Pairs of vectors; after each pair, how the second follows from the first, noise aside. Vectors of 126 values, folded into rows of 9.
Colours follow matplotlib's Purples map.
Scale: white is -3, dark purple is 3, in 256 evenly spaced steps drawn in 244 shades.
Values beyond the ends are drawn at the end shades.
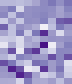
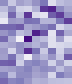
reversed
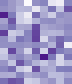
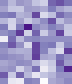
reversed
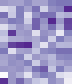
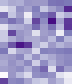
copied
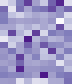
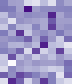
reversed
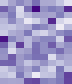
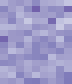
shrunk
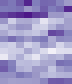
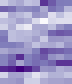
wrapped around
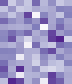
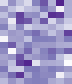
wrapped around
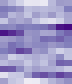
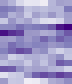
copied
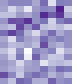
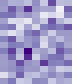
negated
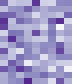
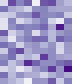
negated
